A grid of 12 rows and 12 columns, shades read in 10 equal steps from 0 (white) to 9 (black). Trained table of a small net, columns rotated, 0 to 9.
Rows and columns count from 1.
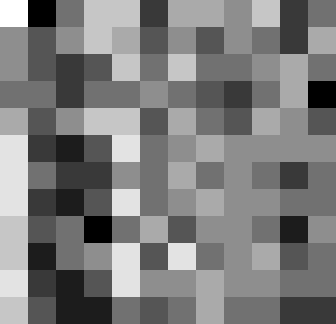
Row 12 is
2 6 8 8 5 6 5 3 5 5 7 7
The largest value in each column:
5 9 8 9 5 7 6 6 7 5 8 9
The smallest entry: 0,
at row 1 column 1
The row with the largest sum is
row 12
